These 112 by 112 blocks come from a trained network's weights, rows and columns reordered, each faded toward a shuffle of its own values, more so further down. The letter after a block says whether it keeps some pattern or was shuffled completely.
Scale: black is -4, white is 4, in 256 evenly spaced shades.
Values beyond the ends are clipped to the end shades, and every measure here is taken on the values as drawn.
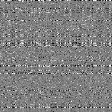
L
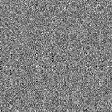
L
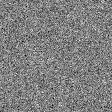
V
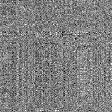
L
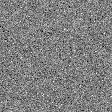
V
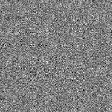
L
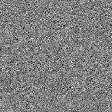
L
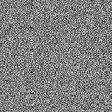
L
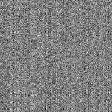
L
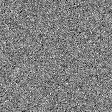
V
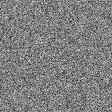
V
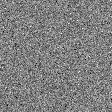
V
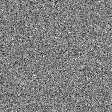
V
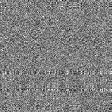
L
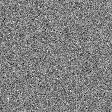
V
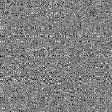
L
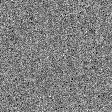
V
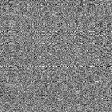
L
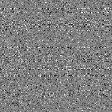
L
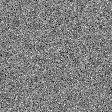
V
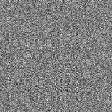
L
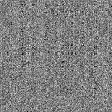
L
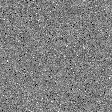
V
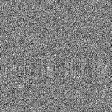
L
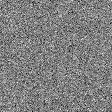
V
